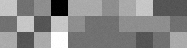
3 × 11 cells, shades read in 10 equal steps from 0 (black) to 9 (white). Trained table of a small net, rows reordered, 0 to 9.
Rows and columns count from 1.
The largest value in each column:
7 7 6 9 6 6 5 6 7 5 6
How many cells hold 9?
1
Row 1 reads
7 4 5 0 6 6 5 6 7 3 3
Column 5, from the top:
6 5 4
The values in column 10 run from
3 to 5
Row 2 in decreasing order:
7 7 5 5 5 5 4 4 4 4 3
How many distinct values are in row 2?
4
